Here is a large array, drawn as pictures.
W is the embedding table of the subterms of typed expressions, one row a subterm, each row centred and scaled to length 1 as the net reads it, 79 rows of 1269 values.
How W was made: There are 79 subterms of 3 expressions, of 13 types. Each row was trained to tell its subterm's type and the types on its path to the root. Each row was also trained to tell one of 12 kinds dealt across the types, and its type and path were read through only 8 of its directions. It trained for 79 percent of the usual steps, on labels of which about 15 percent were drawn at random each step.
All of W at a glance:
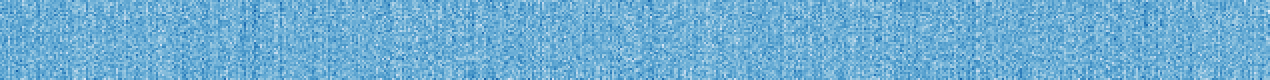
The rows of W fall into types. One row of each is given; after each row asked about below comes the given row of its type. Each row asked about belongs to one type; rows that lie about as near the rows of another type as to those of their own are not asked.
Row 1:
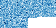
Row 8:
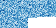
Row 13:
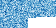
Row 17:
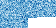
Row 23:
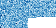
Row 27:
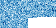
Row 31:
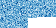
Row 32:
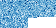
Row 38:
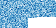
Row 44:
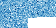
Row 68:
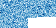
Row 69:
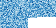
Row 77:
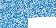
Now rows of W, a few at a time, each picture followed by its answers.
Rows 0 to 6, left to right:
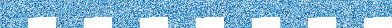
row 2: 31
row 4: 31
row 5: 69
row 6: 8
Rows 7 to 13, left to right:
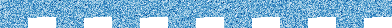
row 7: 17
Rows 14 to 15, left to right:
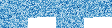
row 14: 32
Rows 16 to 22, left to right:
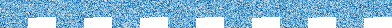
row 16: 13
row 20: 23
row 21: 44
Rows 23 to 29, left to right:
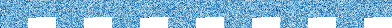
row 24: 44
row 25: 17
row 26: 8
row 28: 27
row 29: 1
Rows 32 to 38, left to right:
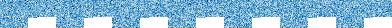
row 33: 77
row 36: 44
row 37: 31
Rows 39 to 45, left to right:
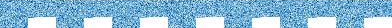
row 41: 31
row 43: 27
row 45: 69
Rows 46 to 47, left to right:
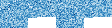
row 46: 32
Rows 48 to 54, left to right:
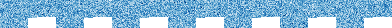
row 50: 44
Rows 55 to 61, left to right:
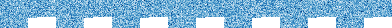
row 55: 68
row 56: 23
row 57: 1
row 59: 1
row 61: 17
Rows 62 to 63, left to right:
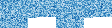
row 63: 32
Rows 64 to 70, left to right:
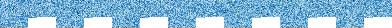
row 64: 17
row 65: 38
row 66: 8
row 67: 8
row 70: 77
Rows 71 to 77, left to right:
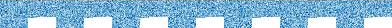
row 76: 32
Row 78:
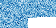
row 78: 69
